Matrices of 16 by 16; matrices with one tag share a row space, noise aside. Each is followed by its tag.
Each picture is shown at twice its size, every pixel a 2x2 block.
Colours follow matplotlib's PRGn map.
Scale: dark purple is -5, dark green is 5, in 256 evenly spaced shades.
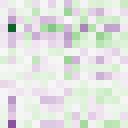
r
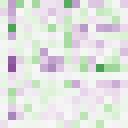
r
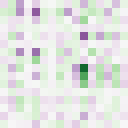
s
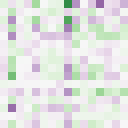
r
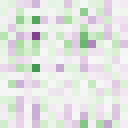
s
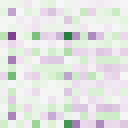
r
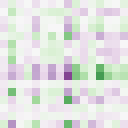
r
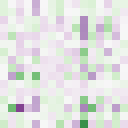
s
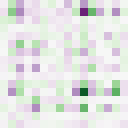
s
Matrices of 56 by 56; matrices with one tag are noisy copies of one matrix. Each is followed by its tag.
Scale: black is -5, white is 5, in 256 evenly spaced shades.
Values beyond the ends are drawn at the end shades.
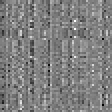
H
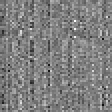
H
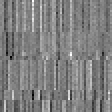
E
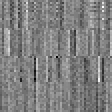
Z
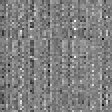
H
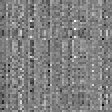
H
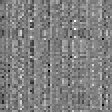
H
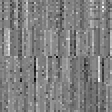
Z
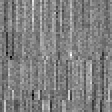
E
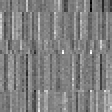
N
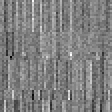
E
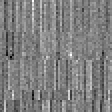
E
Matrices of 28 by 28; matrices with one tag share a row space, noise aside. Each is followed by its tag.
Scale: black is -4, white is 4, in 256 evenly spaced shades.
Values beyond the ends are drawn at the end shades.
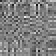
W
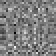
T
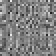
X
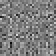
X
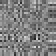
W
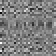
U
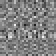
T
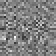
T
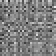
U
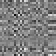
W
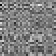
U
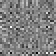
X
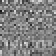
U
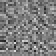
T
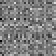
U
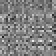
U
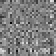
X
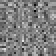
T
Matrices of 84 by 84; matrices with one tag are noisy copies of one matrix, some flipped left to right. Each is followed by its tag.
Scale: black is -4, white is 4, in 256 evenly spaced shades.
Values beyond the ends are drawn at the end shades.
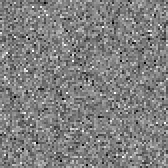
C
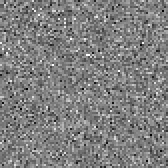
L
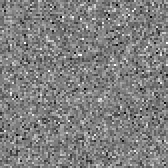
L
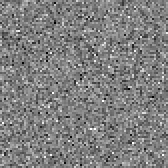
C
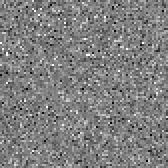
L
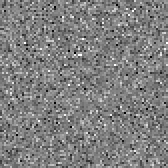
L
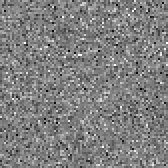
L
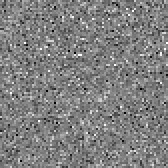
L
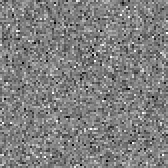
C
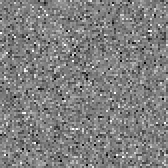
C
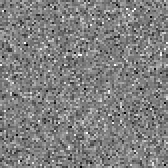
L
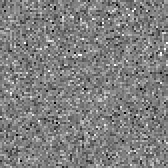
L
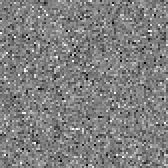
C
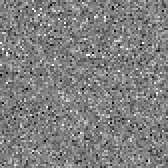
L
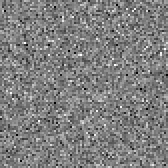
L
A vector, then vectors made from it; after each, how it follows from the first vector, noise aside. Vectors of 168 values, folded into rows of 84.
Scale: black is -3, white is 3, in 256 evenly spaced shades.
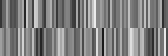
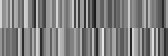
sign-scrambled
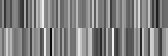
wrapped around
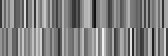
sign-scrambled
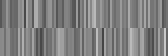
shrunk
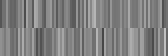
shrunk
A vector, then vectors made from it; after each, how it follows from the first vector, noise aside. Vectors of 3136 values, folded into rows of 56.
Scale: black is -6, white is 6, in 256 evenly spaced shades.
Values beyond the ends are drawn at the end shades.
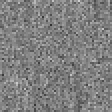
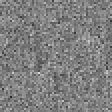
wrapped around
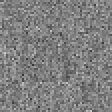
wrapped around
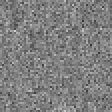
wrapped around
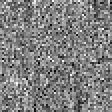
scaled up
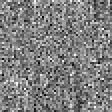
scaled up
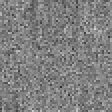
reversed
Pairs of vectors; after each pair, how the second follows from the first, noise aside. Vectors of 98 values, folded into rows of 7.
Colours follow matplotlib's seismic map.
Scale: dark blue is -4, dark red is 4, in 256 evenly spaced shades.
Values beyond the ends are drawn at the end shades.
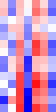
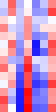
negated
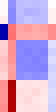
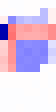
partly zeroed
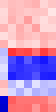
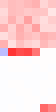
partly zeroed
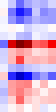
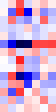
sign-scrambled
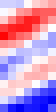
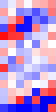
sign-scrambled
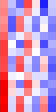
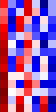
scaled up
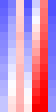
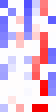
partly zeroed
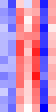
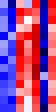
scaled up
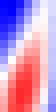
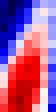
scaled up
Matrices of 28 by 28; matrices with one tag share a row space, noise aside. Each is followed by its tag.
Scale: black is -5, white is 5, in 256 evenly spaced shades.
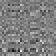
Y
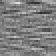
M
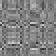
Y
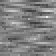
M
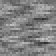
M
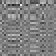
Y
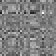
Y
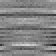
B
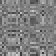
Y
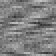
M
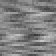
M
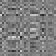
Y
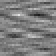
M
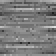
B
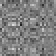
Y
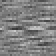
M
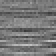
B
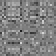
Y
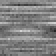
B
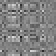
Y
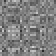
Y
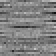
B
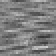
M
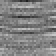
B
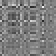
Y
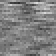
M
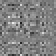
Y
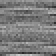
B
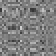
Y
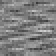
M
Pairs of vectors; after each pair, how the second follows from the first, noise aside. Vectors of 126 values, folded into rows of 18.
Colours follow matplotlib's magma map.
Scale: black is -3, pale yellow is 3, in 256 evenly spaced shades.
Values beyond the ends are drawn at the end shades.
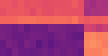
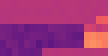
partly zeroed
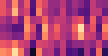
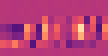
partly zeroed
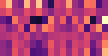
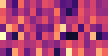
reversed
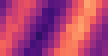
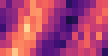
reversed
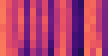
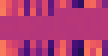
partly zeroed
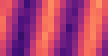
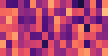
shuffled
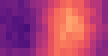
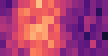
reversed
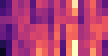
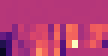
partly zeroed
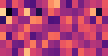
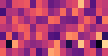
reversed
